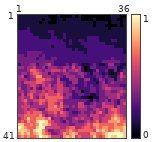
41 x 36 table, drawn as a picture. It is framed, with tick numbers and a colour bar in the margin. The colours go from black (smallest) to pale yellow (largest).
Values rise toward the bottom. The texture is blotchy. The top part is calmer, up to a seam about 40% of the way down.
